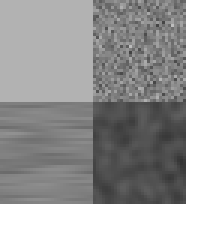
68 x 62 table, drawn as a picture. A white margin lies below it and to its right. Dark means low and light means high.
The table splits into 2 rows of 2 panels. Panel 1,1: high, flat. Panel 1,2: middling, fine-grained. Panel 2,1: middling, streaked across, faint in contrast. Panel 2,2: low, blotchy, faint in contrast.
